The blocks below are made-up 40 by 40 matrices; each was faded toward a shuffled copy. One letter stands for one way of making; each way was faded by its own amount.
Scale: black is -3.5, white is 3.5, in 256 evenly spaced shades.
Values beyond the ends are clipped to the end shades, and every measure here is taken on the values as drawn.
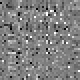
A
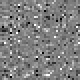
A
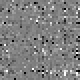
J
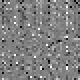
A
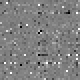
J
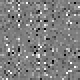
A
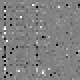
A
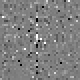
A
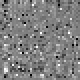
A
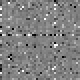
J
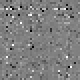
J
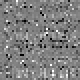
A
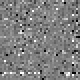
J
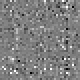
J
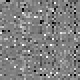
A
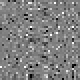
A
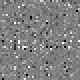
J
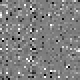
A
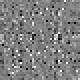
A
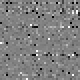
J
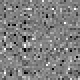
A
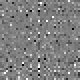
A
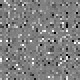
A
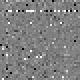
J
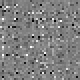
J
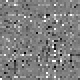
J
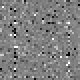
J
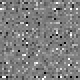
J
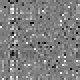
A
